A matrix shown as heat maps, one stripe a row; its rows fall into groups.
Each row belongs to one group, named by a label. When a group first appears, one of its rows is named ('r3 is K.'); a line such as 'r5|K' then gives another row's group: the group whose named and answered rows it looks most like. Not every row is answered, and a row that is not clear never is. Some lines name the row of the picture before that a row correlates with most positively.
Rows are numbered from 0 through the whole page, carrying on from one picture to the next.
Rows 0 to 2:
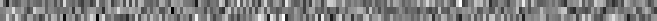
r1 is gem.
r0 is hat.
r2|gem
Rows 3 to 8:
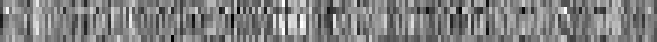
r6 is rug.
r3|rug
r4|gem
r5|rug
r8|gem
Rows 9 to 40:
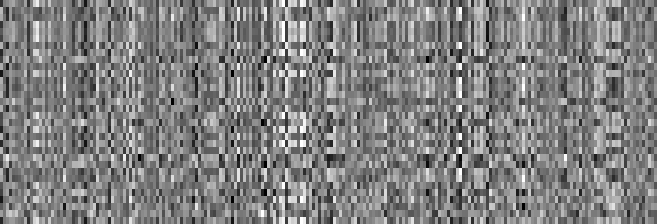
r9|rug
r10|hat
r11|hat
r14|rug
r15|hat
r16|rug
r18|hat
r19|rug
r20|hat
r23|gem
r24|hat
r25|rug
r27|rug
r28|hat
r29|rug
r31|gem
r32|gem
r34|hat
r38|gem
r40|rug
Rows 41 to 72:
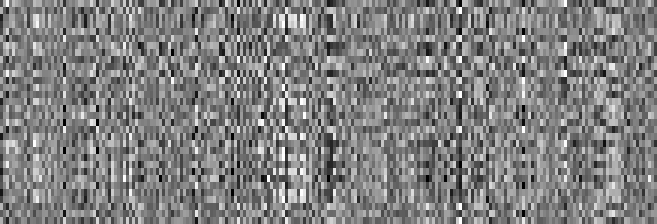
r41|gem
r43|rug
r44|rug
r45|gem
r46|hat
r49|hat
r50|gem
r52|hat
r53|rug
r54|hat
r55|rug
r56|gem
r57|gem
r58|gem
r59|hat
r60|rug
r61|gem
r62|gem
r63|rug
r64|gem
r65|rug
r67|gem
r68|rug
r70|hat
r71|gem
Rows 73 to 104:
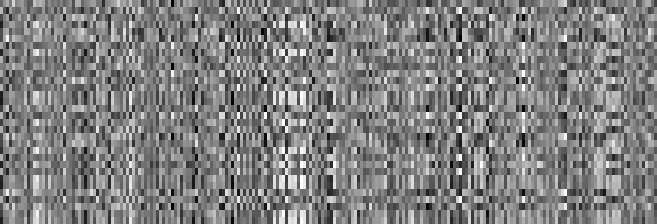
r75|gem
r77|gem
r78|gem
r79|hat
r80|rug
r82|gem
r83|hat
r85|hat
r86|rug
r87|rug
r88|gem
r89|hat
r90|rug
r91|hat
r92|gem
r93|gem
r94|rug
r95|hat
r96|rug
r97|hat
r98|rug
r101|hat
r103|rug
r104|rug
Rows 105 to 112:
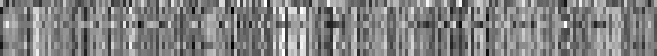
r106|rug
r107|rug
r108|gem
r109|rug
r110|rug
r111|rug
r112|rug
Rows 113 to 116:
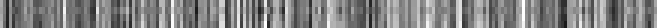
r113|hat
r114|hat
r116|hat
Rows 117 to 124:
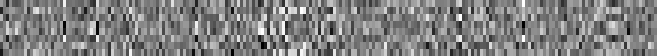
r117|hat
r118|rug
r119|hat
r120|gem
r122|hat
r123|gem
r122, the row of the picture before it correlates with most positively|114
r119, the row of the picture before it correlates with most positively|116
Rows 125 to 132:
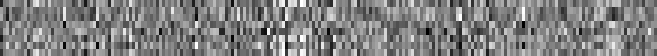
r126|hat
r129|gem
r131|gem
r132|rug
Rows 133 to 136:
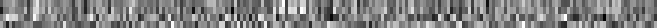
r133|rug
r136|hat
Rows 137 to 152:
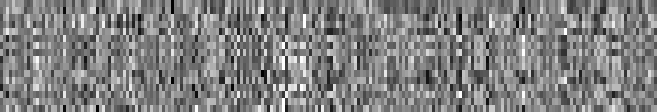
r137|gem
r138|gem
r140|gem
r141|gem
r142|hat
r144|hat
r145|rug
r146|rug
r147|gem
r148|gem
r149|rug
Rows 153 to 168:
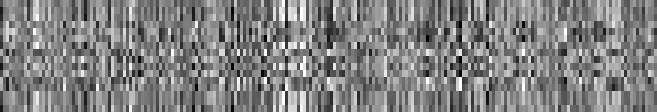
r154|rug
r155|rug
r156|gem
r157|gem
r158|gem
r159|rug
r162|rug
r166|rug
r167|rug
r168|rug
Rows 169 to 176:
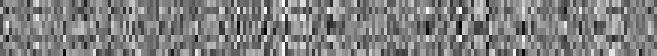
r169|rug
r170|hat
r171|rug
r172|gem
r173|gem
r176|gem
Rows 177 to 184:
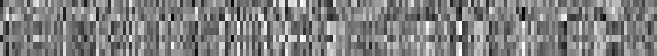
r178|gem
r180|hat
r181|hat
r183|hat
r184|hat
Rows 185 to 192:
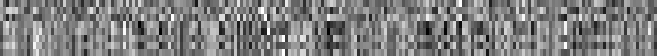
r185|hat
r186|gem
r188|gem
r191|gem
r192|rug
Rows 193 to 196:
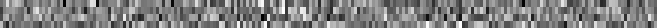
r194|rug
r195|gem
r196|hat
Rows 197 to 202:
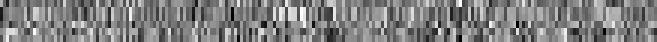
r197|hat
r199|rug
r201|gem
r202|gem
